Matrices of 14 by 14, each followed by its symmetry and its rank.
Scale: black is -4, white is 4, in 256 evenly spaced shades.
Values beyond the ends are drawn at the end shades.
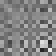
symmetric, rank two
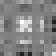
symmetric, rank two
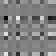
neither, rank one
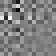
antisymmetric, rank two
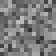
symmetric, full rank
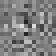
antisymmetric, rank two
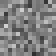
neither, full rank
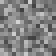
neither, full rank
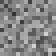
symmetric, full rank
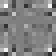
symmetric, rank two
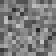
neither, full rank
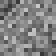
symmetric, full rank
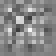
symmetric, rank two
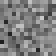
neither, full rank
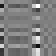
neither, rank one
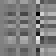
neither, rank one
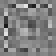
antisymmetric, rank two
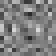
antisymmetric, rank two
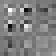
symmetric, rank two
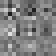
antisymmetric, rank two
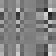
neither, rank one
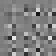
antisymmetric, rank two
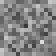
symmetric, full rank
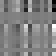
neither, rank one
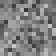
neither, full rank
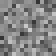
symmetric, full rank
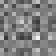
symmetric, rank two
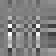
neither, rank one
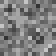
symmetric, full rank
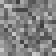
neither, full rank
